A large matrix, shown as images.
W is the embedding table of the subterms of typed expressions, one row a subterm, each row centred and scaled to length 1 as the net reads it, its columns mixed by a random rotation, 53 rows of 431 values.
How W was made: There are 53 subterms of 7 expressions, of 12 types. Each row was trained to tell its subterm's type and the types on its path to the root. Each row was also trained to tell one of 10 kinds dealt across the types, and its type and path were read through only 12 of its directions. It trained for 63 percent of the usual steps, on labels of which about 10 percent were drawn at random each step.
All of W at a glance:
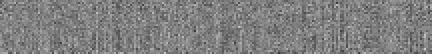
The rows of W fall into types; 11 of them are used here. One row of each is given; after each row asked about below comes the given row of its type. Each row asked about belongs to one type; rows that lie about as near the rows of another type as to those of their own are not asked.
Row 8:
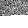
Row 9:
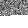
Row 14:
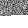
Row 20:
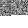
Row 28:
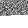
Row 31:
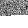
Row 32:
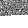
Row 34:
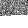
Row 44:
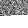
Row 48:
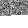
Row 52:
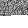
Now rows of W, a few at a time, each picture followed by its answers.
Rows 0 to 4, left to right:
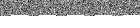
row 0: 48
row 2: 34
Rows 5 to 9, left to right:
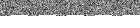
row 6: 44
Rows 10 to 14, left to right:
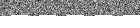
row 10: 48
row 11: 20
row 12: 20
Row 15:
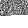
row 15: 52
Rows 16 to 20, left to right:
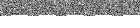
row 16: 32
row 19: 14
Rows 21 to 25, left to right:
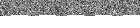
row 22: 14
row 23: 8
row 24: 52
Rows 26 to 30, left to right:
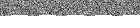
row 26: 52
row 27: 31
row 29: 14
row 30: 52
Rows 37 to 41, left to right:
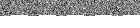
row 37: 44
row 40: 20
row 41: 44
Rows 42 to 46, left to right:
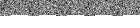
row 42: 9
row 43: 8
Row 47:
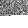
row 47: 44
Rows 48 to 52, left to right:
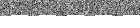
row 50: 48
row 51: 14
